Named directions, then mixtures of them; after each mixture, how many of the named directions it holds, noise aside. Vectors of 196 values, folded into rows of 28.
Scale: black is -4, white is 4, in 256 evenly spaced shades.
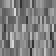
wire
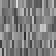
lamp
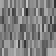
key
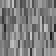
two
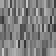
one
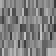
one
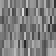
one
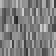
two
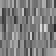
three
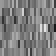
three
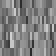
one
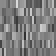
one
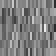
three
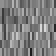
three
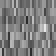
two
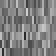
three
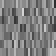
two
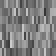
three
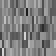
three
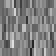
one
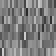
two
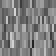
one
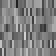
one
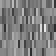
three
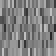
two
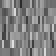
one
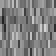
three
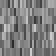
three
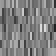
three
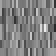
three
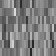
one
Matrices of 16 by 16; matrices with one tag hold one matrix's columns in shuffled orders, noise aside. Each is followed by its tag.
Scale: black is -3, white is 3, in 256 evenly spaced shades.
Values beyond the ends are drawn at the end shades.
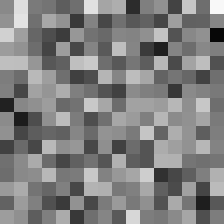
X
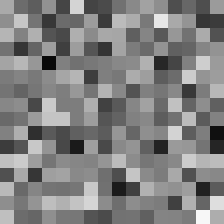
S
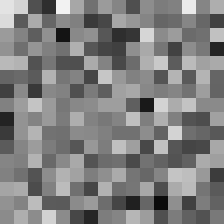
X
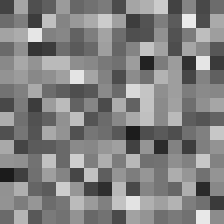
S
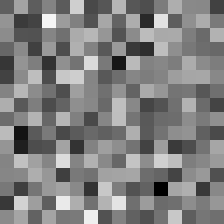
S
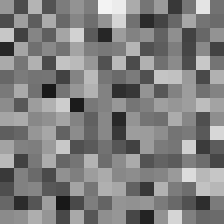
X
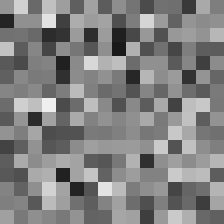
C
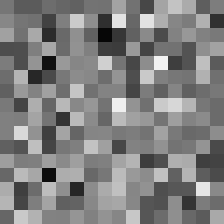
C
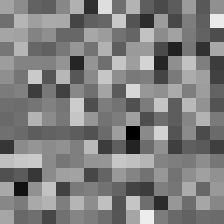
S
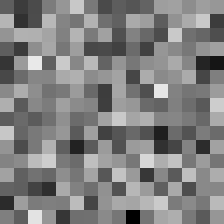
S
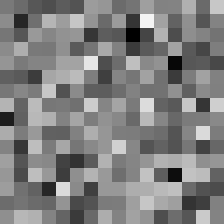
C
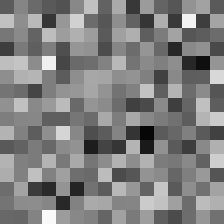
S
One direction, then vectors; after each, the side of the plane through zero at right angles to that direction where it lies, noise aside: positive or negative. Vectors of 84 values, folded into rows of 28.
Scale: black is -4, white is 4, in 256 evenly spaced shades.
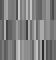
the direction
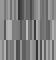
negative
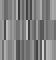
negative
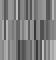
negative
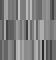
positive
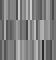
positive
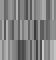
negative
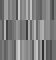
positive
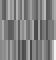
negative
